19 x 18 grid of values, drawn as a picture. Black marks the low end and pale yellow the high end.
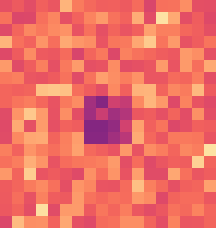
Odd patch: lower, in the centre. Average level on the scale: 70%. Seam: none. Ninth with the lowest average: centre.
